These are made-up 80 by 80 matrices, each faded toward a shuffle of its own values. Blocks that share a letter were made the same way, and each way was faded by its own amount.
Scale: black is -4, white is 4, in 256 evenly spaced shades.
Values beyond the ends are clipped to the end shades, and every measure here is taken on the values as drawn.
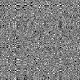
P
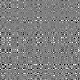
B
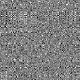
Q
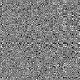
P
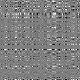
B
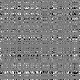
B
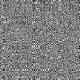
Q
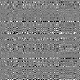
B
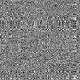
P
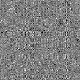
Q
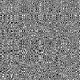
Q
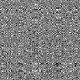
P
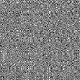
Q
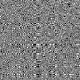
P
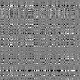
B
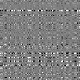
B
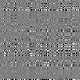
B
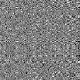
Q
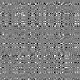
B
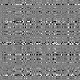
B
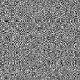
Q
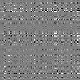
B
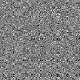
Q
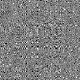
P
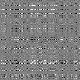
B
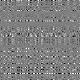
B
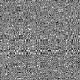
P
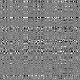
B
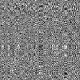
Q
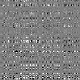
B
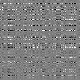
B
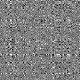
P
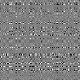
B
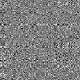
Q
